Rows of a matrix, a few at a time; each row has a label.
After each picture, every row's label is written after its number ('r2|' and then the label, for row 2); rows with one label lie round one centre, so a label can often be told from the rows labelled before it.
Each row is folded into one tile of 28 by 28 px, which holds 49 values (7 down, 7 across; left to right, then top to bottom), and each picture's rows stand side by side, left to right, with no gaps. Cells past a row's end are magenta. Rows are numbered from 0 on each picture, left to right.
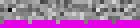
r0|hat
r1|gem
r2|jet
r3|hat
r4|hat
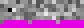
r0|hat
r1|jet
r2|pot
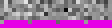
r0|jet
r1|pot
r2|hat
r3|pot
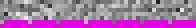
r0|jet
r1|gem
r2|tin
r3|gem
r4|tin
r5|hat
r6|hat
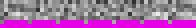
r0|jet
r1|hat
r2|pot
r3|pot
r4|pot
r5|jet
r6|jet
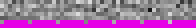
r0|pot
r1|tin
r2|jet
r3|hat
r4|jet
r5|hat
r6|pot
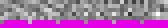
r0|gem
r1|gem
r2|pot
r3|pot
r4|pot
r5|jet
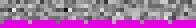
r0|hat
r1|pot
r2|hat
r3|pot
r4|gem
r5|jet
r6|pot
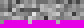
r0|hat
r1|gem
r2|pot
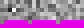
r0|hat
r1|jet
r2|tin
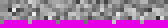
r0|hat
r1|gem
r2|tin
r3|pot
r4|gem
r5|gem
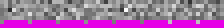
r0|hat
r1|pot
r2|gem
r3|tin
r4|hat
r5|pot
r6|pot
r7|pot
